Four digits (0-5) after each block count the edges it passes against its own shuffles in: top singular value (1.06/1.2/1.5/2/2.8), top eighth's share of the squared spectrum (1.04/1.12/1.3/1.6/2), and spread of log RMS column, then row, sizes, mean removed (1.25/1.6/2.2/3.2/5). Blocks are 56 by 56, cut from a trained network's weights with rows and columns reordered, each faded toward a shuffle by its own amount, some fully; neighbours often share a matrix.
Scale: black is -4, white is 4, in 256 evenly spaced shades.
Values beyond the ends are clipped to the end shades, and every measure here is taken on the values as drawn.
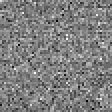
1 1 0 0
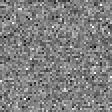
1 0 0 0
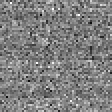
2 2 1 0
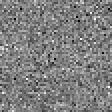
0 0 0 0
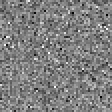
0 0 0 0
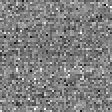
2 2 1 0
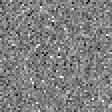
0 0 0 0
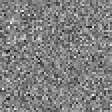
3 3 1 2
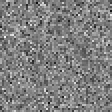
0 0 0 0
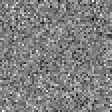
0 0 0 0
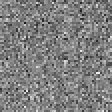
2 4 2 1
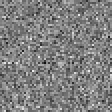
2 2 0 1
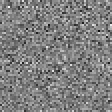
3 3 0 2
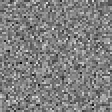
1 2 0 1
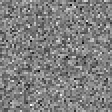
0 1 0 0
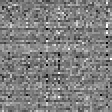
3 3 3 0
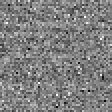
1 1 0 0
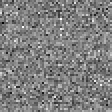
1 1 0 0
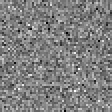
1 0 0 0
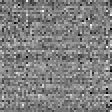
3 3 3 0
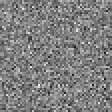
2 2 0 1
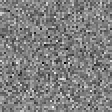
1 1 0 1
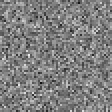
1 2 0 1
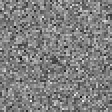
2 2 0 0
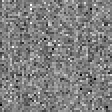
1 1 0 0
